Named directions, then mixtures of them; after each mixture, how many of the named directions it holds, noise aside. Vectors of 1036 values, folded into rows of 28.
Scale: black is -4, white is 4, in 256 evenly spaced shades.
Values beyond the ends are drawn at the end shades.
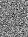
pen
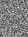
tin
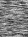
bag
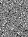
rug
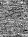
three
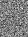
two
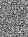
one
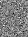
two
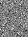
one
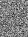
one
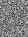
one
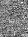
two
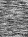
one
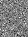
two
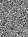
one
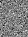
two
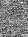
two
